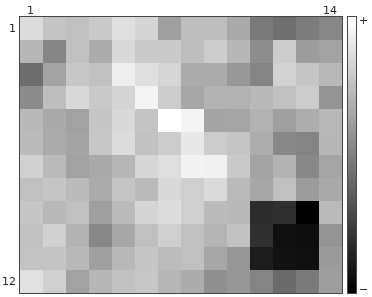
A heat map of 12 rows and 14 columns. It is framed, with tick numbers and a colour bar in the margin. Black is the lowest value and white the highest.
Stripes: none. Ninth with the lowest average: bottom right. Average level on the scale: 70%. Odd patch: lower, in the bottom right. Histogram: skewed, a long tail of low values. Roughest part: bottom right. Mirror symmetry: none.
